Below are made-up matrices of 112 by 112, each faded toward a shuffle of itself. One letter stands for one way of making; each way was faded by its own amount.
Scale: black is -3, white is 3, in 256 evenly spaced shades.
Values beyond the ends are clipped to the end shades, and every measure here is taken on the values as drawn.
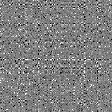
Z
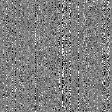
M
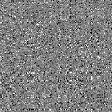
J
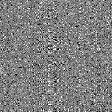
J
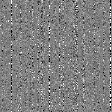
M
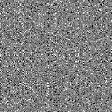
J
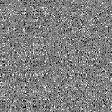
J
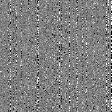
M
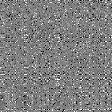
Z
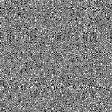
J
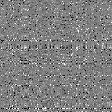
Z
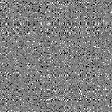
Z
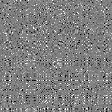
Z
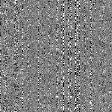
M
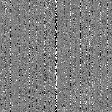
M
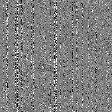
M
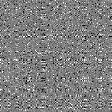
Z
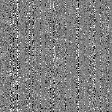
M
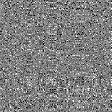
J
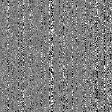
M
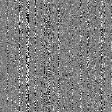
M
